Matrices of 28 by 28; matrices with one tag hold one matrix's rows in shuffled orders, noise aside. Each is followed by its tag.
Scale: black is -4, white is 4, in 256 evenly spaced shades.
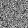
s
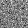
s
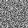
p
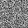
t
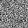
p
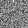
s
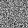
p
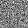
s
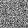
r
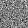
s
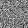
r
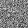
r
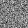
s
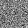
s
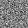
p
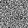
p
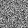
s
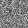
t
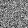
s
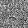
r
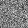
s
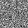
t
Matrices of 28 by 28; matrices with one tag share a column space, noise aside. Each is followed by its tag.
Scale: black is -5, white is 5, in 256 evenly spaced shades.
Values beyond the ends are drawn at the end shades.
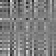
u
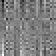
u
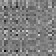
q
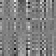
u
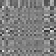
q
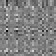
q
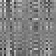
u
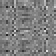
q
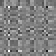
q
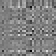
q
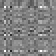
q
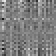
u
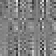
u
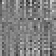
u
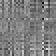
u
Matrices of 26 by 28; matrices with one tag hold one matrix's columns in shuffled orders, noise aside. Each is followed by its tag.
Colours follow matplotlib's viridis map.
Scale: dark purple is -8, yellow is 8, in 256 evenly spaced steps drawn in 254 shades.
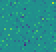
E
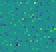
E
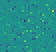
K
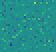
E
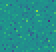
K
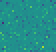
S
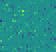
K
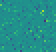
K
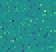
K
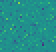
E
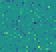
S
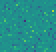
K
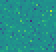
K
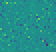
E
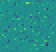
E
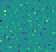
K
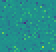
S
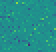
E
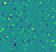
E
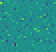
E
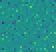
S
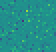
K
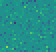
S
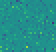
S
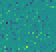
S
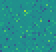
K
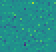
E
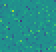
K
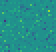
K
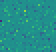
K
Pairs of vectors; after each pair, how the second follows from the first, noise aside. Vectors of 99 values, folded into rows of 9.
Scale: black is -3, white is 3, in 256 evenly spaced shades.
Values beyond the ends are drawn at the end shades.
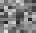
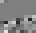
partly zeroed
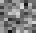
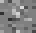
partly zeroed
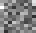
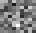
wrapped around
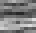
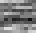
wrapped around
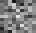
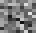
wrapped around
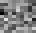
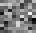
reversed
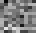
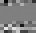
partly zeroed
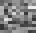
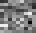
reversed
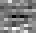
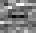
reversed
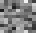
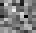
wrapped around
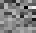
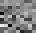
reversed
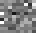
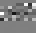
partly zeroed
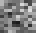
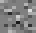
partly zeroed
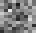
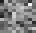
wrapped around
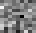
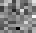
wrapped around
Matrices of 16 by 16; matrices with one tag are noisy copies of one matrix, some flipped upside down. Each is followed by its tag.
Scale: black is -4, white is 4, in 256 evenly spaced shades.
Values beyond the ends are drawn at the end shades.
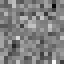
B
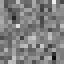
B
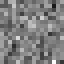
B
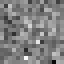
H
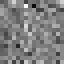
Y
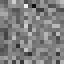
Y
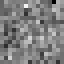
H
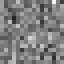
B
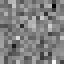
B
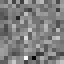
Y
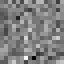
Y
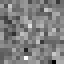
H
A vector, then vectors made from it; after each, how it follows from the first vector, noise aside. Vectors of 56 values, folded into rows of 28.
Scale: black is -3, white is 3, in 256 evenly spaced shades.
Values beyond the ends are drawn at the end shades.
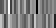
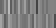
shrunk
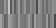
shrunk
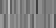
shrunk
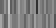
shrunk
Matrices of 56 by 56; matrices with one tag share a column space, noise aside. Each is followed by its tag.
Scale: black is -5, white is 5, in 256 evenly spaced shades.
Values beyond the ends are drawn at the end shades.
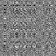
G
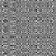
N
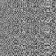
N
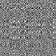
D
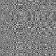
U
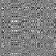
D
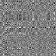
U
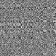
D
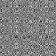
N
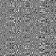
N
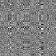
U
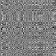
U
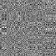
U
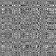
G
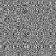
G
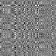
G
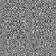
D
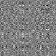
G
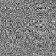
D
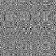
U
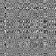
D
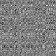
G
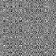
N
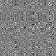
U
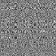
D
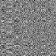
N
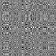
U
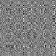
G
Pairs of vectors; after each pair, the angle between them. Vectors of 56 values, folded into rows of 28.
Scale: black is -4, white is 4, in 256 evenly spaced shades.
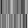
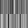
orthogonal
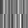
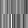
orthogonal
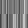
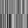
partly aligned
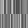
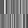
partly opposed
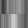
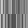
partly opposed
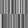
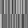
nearly parallel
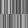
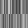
nearly parallel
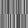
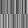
orthogonal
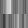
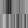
nearly opposite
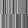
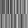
partly opposed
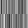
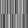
nearly opposite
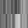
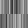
partly aligned
